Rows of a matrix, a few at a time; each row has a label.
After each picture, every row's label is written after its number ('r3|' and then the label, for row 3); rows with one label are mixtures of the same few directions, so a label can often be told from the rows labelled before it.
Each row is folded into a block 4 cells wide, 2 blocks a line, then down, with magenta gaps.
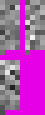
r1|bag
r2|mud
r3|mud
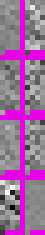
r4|mud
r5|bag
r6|bag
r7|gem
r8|bag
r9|gem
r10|mud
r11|gem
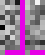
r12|gem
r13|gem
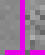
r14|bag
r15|mud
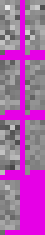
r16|bag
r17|bag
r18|gem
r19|mud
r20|bag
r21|gem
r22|bag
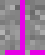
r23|bag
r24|mud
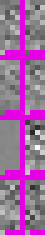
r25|mud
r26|bag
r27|mud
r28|mud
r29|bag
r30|mud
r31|bag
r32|bag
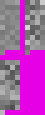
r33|gem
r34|gem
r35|bag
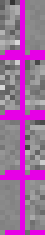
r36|gem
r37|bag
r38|gem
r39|gem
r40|gem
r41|gem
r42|bag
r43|mud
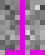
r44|bag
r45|bag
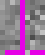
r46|gem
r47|mud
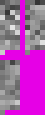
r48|mud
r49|gem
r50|gem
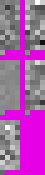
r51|bag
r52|gem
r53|bag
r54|gem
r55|bag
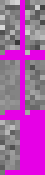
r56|gem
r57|bag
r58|gem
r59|bag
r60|mud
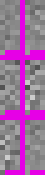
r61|mud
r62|mud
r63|gem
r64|mud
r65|mud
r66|mud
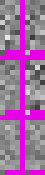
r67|mud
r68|mud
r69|mud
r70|bag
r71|bag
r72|bag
